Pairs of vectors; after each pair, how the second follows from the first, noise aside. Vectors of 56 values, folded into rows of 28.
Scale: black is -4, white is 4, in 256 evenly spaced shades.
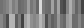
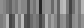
negated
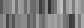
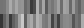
wrapped around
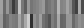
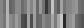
wrapped around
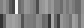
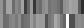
reversed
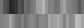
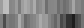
reversed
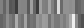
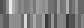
reversed
